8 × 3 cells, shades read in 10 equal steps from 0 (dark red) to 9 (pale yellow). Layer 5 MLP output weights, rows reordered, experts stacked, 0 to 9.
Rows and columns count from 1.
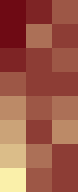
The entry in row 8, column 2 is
3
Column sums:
31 21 23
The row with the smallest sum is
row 1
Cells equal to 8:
0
